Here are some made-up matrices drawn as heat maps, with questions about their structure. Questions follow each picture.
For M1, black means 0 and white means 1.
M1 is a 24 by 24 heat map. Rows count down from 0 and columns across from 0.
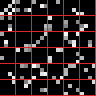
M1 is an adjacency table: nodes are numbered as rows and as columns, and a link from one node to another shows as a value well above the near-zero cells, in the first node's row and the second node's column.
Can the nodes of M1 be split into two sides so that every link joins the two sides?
yes
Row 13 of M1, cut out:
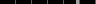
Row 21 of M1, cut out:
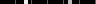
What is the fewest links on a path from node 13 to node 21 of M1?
5
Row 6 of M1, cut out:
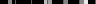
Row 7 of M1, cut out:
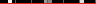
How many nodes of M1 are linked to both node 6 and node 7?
4
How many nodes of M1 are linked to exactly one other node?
1
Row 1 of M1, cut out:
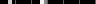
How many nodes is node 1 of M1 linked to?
3
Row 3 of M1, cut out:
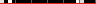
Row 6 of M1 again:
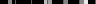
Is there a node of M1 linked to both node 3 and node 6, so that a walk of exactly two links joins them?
yes
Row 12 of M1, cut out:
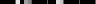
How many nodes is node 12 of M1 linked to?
5
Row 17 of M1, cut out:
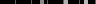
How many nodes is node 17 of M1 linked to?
3
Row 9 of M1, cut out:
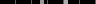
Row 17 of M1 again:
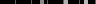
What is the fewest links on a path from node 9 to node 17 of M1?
2
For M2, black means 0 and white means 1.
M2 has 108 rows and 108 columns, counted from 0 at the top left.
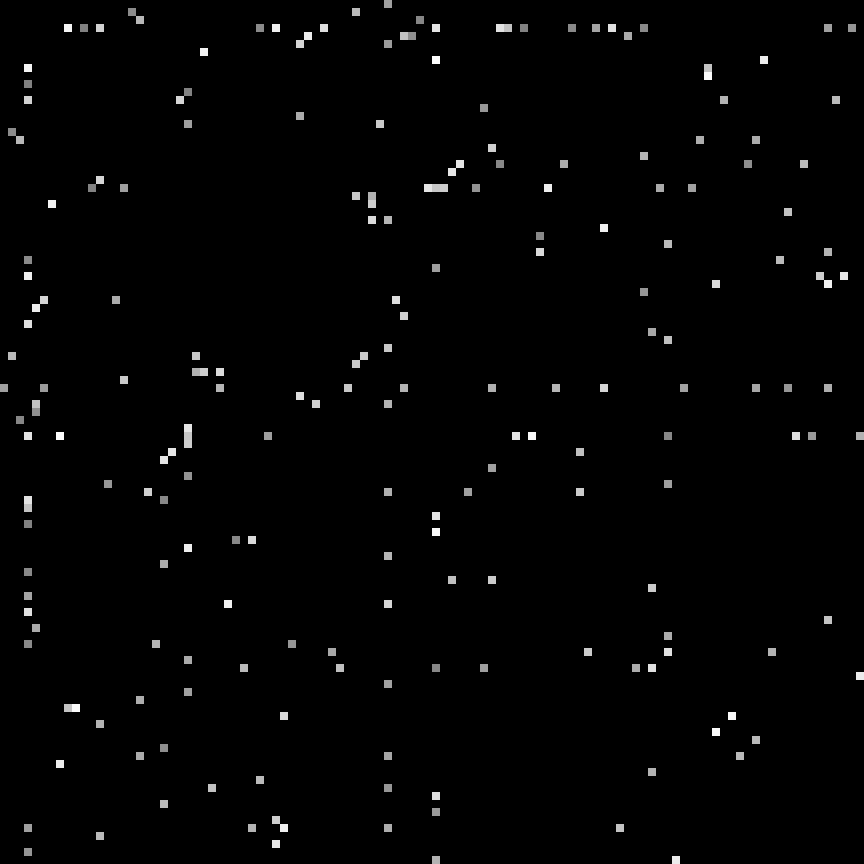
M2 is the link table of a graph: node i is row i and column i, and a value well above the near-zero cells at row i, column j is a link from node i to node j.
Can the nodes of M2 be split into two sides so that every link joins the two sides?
yes
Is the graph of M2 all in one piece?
yes
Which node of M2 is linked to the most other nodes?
node 3
